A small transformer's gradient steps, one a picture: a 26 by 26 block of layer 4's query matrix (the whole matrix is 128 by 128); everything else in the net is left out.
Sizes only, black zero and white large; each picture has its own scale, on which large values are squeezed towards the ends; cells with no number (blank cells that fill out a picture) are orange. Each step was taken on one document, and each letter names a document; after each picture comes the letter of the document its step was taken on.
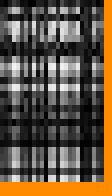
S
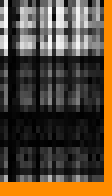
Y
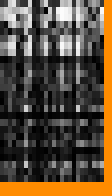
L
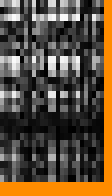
S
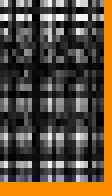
Y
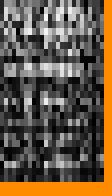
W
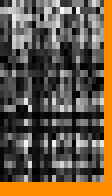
L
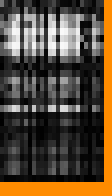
S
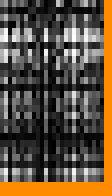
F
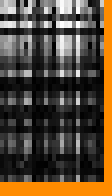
L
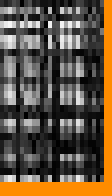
W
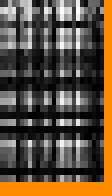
L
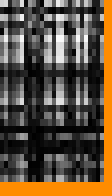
Y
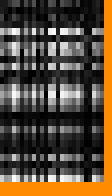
S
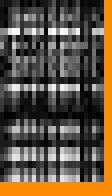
S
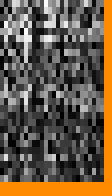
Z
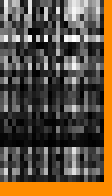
F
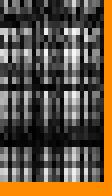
F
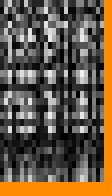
Z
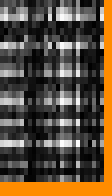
L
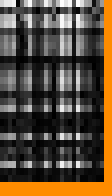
L
